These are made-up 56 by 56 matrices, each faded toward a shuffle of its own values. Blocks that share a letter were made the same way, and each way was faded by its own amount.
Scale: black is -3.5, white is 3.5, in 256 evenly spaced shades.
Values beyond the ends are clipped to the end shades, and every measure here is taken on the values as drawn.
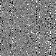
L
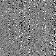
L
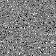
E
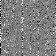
L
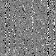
L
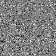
E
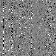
L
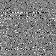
E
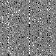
L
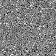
E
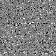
E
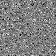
E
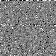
E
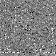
E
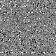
E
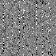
L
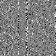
L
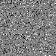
E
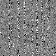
L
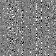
L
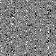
L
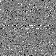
E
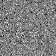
E
